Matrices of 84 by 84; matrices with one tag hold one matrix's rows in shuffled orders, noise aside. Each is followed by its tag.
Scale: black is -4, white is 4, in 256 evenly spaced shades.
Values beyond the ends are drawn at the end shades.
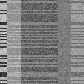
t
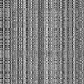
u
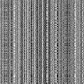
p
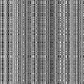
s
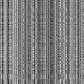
s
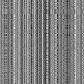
p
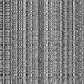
u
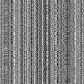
p
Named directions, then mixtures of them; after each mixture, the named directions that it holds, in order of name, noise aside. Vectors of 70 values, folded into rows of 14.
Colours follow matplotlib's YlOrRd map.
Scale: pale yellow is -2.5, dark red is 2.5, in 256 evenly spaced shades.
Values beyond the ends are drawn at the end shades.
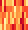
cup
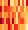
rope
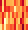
cup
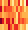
rope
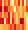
cup, rope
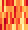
cup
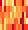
cup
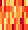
cup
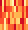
cup, rope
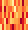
cup, rope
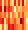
cup, rope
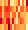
rope
